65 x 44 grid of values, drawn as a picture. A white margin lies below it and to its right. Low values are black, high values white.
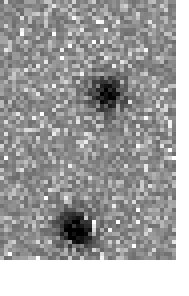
There is no overall slope. No seam splits the table. Two dips sink into the field. No row or column stands out. The ninth with the lowest average is the bottom middle. The distribution is heavy-tailed on both sides. The halves do not mirror each other.
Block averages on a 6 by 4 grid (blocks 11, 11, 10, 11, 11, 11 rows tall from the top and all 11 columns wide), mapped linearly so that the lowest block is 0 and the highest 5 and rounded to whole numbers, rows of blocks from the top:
4555 | 5534 | 5415 | 5545 | 4445 | 5045
